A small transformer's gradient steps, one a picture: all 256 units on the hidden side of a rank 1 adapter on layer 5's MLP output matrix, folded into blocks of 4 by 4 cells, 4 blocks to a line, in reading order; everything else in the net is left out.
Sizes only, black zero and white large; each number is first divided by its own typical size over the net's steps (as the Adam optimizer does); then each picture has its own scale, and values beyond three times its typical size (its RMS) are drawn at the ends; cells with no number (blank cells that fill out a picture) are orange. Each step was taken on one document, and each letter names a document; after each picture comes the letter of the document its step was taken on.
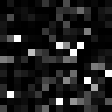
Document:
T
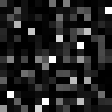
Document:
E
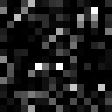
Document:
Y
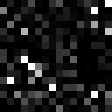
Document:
Y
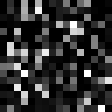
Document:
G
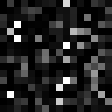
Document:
T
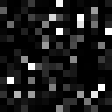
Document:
Y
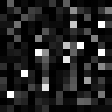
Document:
T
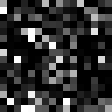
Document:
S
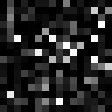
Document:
T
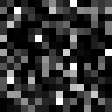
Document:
S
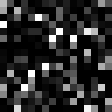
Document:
S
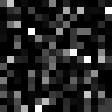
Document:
E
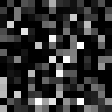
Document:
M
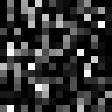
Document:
G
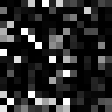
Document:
M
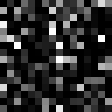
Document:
M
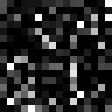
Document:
S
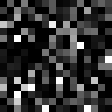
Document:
M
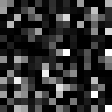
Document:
S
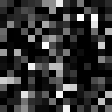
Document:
S
